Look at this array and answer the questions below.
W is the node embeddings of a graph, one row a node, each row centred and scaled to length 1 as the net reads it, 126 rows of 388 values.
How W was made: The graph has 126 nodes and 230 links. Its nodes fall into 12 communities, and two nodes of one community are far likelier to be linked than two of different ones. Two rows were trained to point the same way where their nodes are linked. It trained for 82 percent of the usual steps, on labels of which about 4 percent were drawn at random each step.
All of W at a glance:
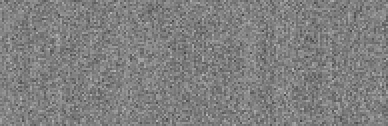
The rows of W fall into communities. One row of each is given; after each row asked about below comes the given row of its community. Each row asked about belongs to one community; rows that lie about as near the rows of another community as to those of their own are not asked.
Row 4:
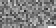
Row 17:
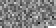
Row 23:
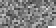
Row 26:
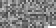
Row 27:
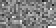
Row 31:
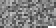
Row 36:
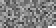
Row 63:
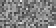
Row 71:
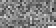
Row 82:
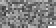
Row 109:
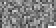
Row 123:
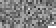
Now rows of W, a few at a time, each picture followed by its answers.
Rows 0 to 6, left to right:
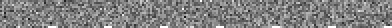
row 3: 26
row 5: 27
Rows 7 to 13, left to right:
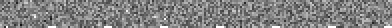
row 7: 71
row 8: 4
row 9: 27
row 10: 109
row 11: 26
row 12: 17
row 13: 27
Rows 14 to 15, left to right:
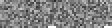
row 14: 123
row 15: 17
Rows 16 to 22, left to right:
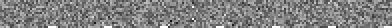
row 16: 123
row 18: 4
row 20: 17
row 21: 123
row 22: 4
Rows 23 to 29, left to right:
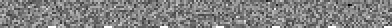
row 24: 123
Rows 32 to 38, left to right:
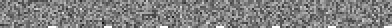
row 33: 4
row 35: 23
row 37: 17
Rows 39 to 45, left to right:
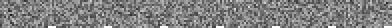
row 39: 109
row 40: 82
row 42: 109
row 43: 36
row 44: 23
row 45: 17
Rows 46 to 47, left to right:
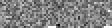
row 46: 36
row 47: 71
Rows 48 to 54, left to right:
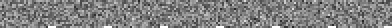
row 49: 82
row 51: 71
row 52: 31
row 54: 4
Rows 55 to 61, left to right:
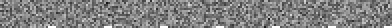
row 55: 17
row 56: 27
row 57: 123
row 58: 36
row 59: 36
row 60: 4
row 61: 109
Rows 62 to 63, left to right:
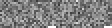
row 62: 71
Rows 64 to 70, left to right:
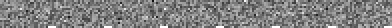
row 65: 31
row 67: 71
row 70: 27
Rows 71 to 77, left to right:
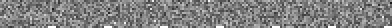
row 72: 23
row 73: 17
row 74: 123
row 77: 31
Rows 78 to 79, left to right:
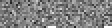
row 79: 109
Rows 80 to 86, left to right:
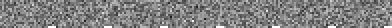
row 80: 36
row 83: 17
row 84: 109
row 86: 23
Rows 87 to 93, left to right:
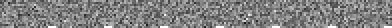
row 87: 63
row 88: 26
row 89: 27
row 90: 26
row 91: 82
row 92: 82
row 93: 26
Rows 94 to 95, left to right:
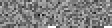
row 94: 82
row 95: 23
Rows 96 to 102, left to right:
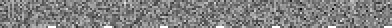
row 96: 17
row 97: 4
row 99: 4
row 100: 71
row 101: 23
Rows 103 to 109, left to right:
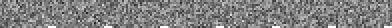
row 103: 27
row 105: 27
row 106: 26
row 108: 123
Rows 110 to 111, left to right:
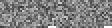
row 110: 31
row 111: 36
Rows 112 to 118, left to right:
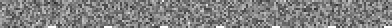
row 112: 36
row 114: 123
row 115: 23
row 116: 71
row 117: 82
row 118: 27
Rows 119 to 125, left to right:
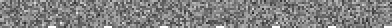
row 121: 4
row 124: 36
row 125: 109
